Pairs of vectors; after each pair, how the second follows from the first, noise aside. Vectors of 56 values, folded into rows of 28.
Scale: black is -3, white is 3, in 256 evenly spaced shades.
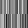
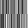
negated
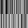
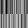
copied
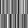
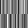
copied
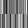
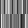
reversed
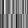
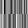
negated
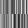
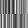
reversed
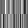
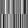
copied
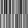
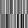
reversed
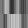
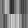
copied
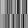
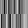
reversed
